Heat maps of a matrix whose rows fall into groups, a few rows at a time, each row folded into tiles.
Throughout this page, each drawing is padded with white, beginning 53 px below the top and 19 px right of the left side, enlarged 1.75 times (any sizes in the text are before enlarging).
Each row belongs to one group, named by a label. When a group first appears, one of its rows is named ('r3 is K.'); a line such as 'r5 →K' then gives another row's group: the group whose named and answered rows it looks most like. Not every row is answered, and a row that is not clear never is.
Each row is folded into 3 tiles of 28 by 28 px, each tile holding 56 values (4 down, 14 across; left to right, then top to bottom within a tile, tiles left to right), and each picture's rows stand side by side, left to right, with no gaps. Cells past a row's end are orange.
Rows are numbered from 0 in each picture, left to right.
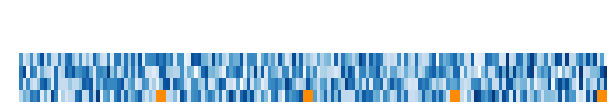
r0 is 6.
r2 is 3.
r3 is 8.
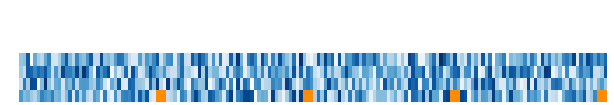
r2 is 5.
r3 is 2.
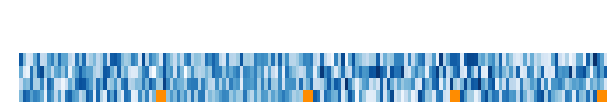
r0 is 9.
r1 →6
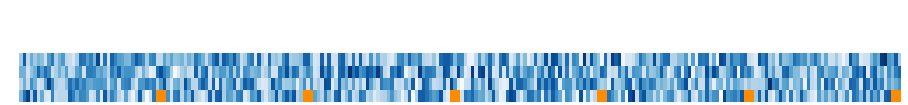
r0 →9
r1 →3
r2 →2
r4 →5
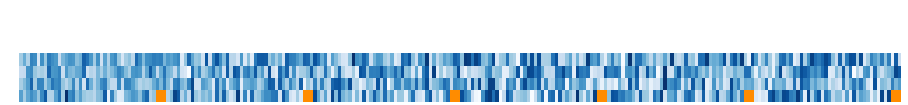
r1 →6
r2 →6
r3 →5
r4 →9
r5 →8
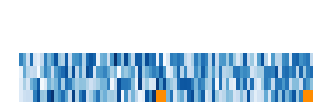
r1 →5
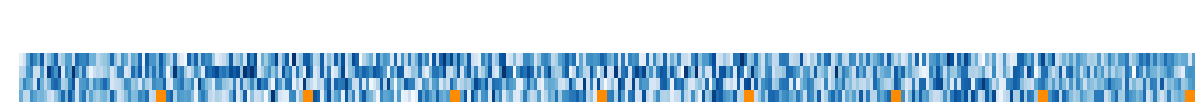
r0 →3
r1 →2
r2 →2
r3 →2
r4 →2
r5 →8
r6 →3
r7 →9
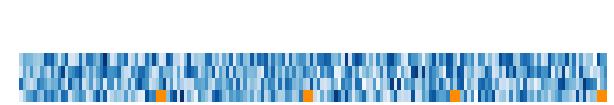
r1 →9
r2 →5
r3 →6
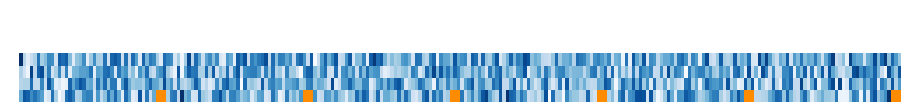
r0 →9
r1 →9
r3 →3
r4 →8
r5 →5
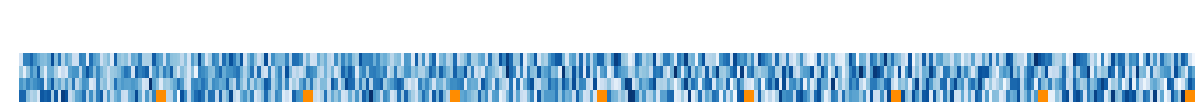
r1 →8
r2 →3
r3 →6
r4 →5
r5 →5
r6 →2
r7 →8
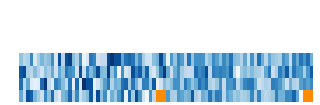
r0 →6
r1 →3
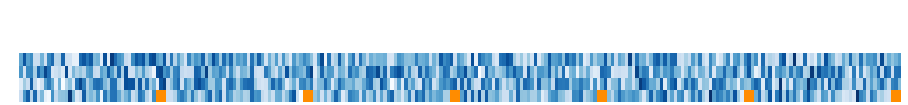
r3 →6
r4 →3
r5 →2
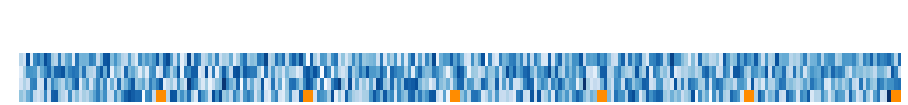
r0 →2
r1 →9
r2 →6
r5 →9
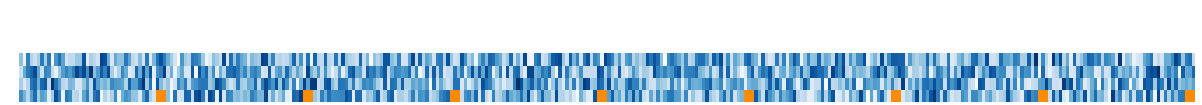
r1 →8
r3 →9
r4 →6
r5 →2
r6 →8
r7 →5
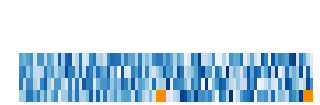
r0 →6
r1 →8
